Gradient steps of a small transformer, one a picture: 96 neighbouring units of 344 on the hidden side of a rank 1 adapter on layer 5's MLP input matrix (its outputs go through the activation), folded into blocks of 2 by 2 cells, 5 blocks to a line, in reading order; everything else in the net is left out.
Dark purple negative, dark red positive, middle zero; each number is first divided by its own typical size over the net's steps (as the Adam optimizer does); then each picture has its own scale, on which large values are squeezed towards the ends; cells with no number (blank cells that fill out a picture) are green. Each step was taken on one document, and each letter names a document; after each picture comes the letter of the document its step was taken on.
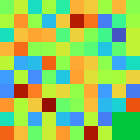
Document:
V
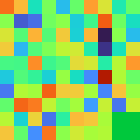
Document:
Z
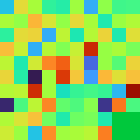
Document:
V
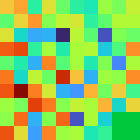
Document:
V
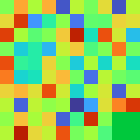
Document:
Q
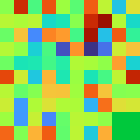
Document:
Z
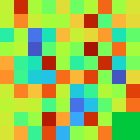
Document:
Q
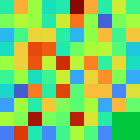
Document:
V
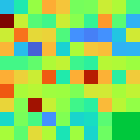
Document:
Z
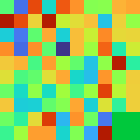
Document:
Z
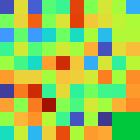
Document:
V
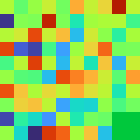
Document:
Z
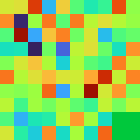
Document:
Z
